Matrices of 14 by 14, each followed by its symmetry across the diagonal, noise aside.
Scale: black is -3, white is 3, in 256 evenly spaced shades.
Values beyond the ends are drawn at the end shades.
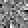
antisymmetric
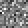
neither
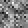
antisymmetric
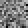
neither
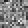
neither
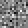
antisymmetric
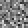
antisymmetric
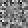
antisymmetric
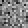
neither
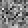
neither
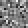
antisymmetric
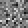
neither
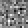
antisymmetric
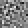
antisymmetric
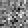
antisymmetric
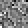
antisymmetric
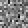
neither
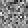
neither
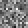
neither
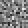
antisymmetric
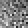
antisymmetric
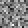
neither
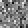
neither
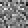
neither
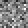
neither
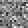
neither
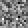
antisymmetric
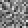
antisymmetric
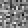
antisymmetric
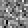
neither
